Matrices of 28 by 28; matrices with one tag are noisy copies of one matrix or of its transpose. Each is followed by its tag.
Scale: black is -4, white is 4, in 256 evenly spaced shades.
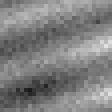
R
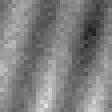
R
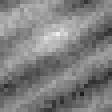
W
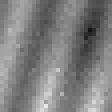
R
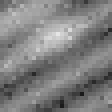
W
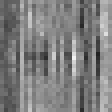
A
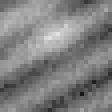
W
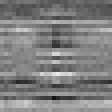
A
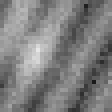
W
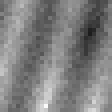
R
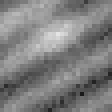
W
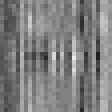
A
